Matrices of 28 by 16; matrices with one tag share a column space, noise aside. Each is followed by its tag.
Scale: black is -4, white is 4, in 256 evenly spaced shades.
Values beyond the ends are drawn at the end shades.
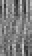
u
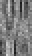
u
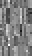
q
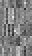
q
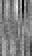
u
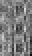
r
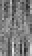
u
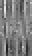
u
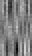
u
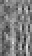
r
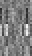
q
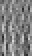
r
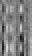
r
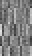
q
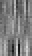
u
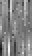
u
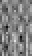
r
